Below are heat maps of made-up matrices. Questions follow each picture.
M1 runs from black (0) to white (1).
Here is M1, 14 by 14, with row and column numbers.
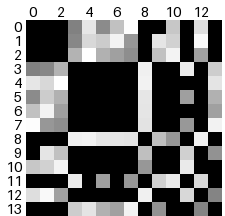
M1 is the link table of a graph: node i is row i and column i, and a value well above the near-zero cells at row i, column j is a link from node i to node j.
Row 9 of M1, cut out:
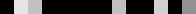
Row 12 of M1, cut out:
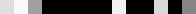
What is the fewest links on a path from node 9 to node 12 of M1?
2
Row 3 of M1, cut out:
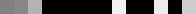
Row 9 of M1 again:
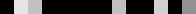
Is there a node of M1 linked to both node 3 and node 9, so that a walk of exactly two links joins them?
yes
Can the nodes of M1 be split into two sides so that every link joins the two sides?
yes
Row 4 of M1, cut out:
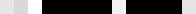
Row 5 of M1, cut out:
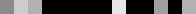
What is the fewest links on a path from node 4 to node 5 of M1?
2
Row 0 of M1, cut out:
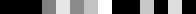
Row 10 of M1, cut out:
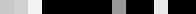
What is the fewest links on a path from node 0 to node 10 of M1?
1
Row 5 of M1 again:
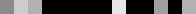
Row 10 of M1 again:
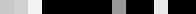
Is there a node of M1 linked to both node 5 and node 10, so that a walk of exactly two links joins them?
yes
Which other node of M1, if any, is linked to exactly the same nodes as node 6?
node 4
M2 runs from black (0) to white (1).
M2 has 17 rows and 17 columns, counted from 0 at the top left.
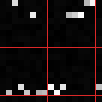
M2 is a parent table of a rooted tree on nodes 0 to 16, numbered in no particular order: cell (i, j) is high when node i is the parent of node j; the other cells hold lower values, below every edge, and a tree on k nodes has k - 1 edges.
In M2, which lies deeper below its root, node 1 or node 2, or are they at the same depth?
node 1
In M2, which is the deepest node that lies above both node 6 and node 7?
15
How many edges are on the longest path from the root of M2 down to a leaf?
2
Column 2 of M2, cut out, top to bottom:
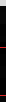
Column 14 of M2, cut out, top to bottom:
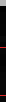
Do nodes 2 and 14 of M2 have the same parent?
yes
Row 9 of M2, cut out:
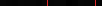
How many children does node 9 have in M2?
0
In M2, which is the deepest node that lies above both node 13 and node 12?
2
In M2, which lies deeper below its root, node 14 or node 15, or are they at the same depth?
the same depth
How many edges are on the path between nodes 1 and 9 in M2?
2
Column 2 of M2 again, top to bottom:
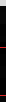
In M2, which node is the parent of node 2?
0
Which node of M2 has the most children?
15
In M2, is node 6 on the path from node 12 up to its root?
no
